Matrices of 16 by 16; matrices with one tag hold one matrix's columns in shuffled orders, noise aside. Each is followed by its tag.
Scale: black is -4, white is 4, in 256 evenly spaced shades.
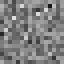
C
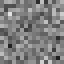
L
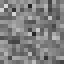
C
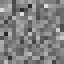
C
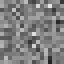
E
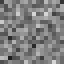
L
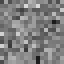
E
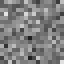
L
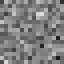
L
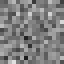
L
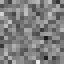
L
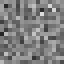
C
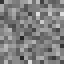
L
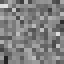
E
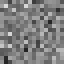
E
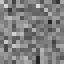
E
